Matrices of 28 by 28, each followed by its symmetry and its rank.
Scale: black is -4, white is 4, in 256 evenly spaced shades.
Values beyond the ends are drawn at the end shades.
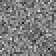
symmetric, full rank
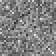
symmetric, full rank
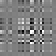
symmetric, rank one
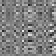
neither, rank two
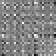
symmetric, rank three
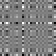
symmetric, rank one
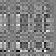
neither, rank two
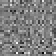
neither, rank five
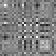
symmetric, rank three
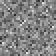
symmetric, full rank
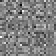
neither, rank five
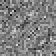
symmetric, full rank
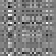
neither, rank two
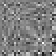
symmetric, rank three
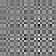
symmetric, rank one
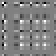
symmetric, rank one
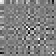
symmetric, rank three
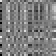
neither, rank two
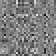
neither, rank five
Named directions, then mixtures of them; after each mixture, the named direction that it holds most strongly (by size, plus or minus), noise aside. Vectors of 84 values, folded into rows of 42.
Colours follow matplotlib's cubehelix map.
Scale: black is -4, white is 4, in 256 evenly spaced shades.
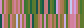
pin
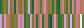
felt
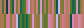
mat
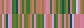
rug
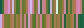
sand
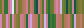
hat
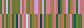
mat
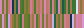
rug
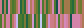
mat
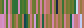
rug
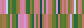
mat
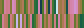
pin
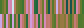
hat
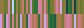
hat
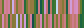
pin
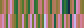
rug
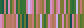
mat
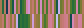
mat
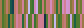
hat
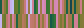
hat
